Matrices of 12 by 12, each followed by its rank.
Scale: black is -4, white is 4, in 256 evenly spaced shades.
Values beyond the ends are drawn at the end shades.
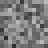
full rank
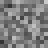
full rank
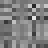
two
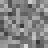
full rank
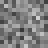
full rank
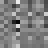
two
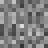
two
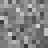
full rank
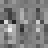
two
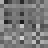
two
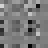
two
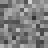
full rank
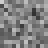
full rank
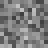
full rank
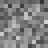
full rank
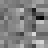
two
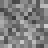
full rank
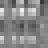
two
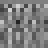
two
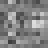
two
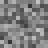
full rank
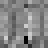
two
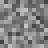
full rank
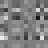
two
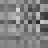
two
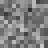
full rank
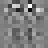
two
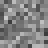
full rank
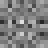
two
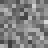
full rank
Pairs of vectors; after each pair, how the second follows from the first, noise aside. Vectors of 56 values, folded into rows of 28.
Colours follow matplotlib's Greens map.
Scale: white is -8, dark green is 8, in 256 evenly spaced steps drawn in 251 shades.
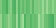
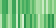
scaled up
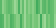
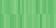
shrunk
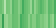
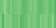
shrunk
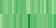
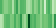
scaled up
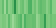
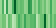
scaled up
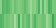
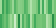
scaled up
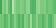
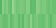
shrunk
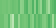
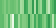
scaled up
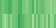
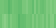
shrunk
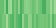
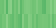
shrunk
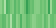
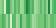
scaled up
